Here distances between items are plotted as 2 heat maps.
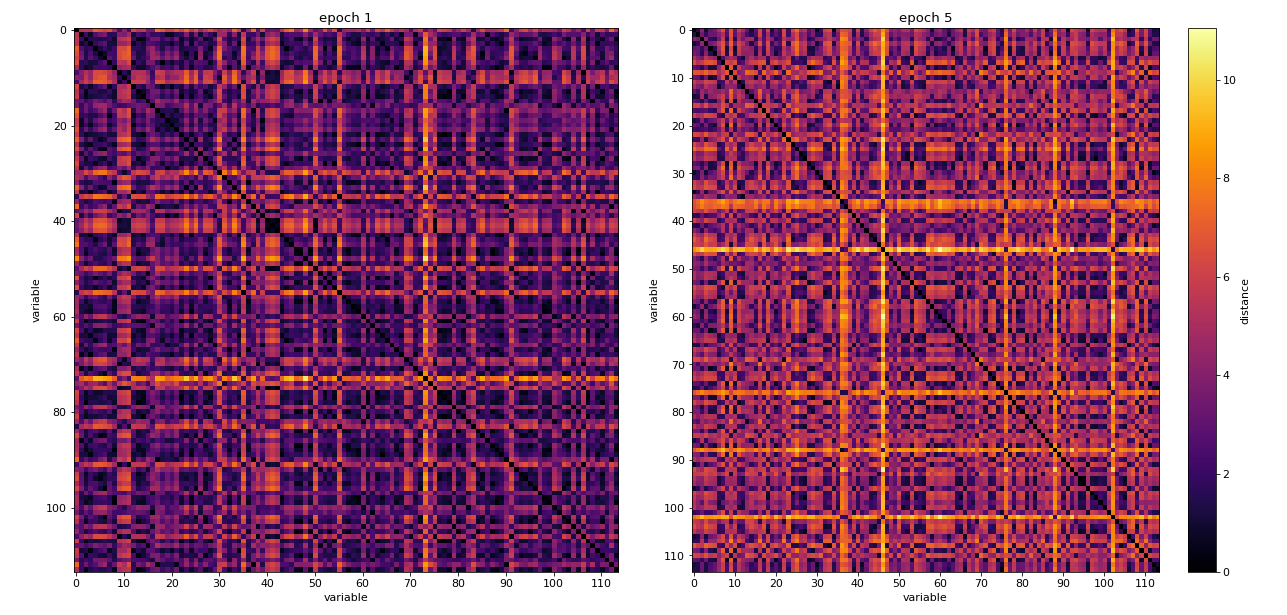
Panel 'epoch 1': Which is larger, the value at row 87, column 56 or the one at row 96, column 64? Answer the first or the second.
the second
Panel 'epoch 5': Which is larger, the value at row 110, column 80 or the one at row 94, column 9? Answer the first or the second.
the first
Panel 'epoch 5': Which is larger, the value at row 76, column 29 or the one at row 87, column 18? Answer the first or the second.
the first
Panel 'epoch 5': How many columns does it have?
114
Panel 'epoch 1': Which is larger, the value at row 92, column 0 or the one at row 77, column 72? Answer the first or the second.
the first
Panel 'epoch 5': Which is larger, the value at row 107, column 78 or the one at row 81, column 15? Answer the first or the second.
the first
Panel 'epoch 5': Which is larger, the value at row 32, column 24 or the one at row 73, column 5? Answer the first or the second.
the second
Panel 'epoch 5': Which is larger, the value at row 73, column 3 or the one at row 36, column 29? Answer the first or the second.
the second
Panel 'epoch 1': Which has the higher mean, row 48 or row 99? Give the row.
48
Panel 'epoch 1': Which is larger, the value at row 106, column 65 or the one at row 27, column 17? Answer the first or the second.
the first
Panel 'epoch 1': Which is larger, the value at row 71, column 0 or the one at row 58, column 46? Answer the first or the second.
the first
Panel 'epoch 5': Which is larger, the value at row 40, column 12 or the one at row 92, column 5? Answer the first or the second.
the second
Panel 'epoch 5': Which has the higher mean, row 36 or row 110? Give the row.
36
